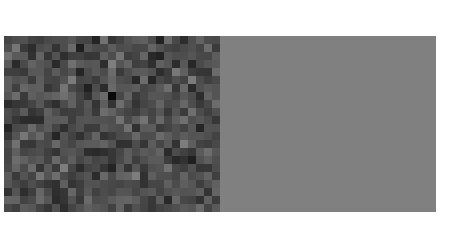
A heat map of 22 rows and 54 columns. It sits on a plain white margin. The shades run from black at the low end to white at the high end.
The table splits into one row of 2 panels. Panel 1,1: low, fine-grained. Panel 1,2: middling, flat.
